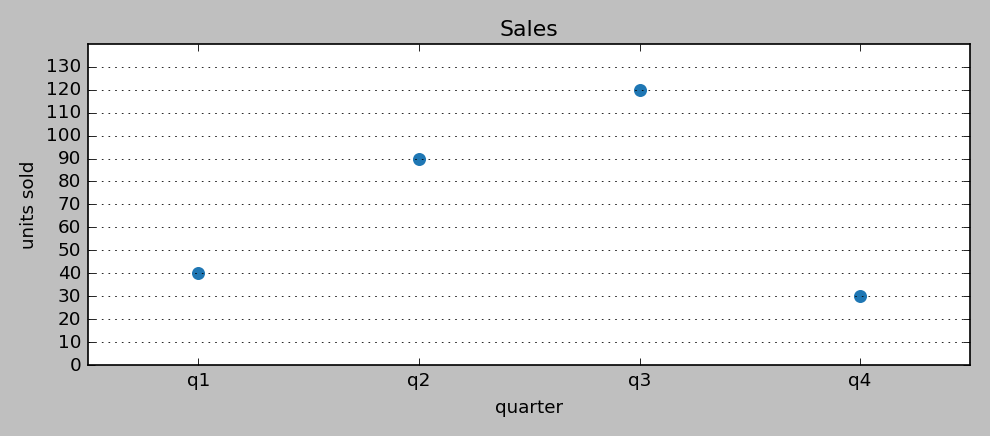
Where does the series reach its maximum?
q3
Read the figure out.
Title: Sales
x-axis: quarter, ticks q1 q2 q3 q4
y-axis: units sold, ticks 0 10 20 30 40 50 60 70 80 90 100 110 120 130
Values:
40 90 120 30
